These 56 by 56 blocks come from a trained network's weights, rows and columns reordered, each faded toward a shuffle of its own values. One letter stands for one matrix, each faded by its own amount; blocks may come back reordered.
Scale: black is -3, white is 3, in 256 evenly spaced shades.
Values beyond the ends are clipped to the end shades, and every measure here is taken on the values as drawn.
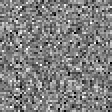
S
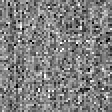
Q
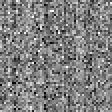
Q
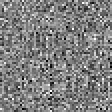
S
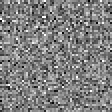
S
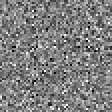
S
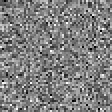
S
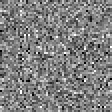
S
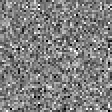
S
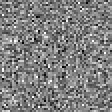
S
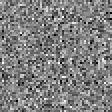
S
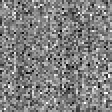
Q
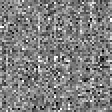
Q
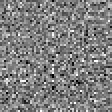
S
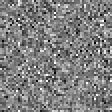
S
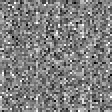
Q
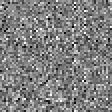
S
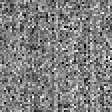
Q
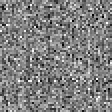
Q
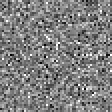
S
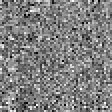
Q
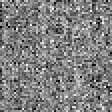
Q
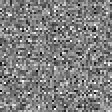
S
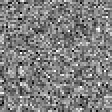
S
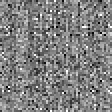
Q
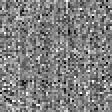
Q
